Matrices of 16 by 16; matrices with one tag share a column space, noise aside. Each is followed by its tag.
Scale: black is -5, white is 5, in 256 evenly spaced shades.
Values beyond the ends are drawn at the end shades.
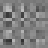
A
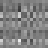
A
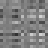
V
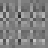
A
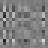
A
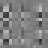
A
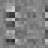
A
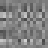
A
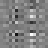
V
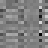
V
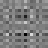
V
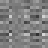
V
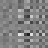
V
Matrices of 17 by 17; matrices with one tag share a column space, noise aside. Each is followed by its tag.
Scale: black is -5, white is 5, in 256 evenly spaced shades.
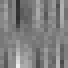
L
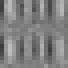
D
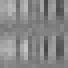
D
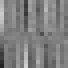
L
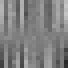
L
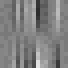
L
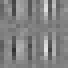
D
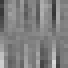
L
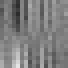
L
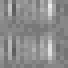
D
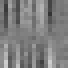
L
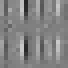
D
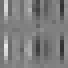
D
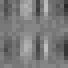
D
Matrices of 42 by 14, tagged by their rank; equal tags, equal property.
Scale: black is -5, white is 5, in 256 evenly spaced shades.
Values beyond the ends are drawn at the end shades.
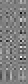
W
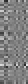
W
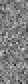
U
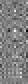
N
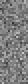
U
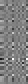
W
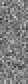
U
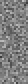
U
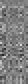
N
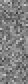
U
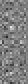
N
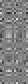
W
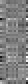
W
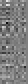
N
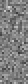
U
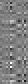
W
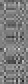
N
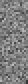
U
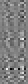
W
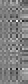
W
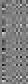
W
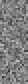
U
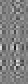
W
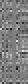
N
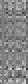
N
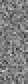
U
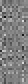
N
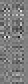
N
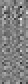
N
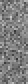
U
